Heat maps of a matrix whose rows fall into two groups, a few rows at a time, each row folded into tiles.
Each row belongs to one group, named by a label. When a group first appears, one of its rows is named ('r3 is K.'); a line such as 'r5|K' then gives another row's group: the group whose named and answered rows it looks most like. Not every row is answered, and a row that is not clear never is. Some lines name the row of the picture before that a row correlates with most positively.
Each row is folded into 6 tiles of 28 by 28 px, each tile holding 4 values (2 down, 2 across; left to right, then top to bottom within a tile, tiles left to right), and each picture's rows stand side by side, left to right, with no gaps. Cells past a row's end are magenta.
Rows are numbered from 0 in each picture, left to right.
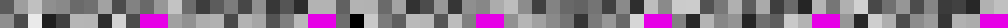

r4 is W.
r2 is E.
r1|W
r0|E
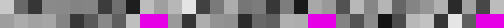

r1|W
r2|E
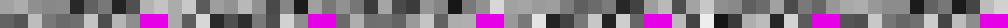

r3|E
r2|E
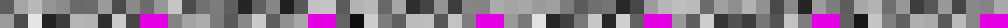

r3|E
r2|E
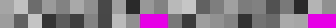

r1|W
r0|W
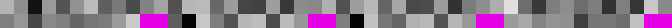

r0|W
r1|E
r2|E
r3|W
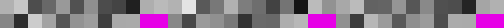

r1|W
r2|W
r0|W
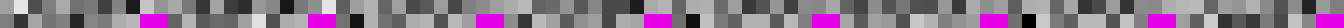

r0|W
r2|E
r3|W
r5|E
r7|W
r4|E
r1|E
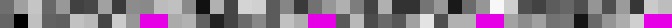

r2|E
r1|W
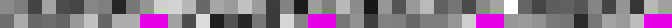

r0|E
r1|W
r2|W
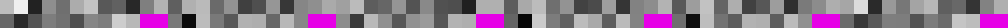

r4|E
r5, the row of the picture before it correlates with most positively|2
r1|E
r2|W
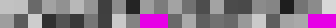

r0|W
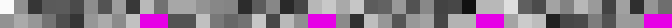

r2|W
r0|W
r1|E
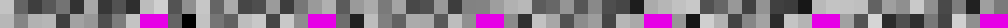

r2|E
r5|W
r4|W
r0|W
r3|W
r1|E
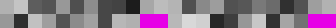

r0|W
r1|E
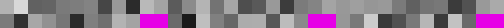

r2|E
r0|W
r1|E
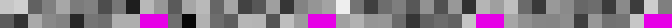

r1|E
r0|W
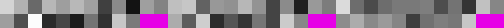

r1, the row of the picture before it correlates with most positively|0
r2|W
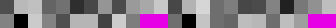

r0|E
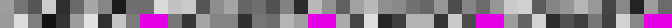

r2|E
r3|W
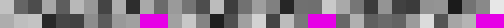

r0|W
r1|E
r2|E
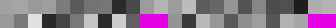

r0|E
